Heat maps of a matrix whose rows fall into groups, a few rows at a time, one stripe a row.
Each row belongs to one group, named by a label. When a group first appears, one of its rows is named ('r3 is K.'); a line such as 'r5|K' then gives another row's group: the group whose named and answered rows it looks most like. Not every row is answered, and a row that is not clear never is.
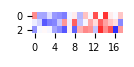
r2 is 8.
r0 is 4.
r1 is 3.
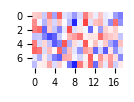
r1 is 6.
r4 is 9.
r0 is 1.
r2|4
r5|1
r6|3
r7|8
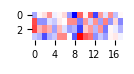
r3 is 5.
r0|8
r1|4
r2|1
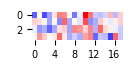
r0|5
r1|9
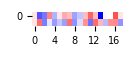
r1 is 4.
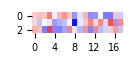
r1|8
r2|4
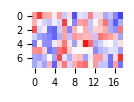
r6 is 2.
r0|1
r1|9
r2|9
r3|3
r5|1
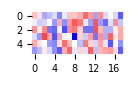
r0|3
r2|2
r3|8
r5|3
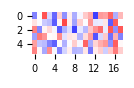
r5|4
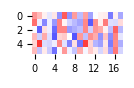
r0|9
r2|6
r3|6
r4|1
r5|6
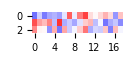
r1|1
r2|9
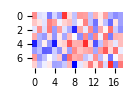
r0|9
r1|1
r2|8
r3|4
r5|3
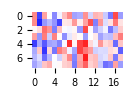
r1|3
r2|1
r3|2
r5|5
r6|5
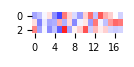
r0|3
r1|2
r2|9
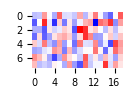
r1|8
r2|5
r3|5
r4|2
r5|2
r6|9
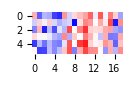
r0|3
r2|5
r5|5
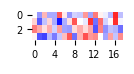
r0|6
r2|1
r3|5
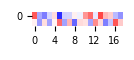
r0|3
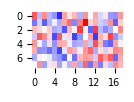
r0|9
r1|5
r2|2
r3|8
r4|6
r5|3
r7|4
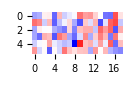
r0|6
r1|4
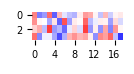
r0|6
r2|4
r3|3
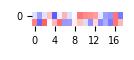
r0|6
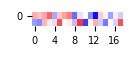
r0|1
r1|2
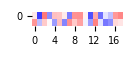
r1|2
